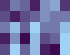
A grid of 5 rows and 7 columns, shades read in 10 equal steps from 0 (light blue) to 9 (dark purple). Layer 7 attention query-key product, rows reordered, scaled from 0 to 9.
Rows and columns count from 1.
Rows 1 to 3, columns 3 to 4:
5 8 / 6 5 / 5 0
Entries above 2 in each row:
6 7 4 5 4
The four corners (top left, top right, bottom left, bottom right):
7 7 6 0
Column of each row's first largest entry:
4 2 3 3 6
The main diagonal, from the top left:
7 8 5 1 8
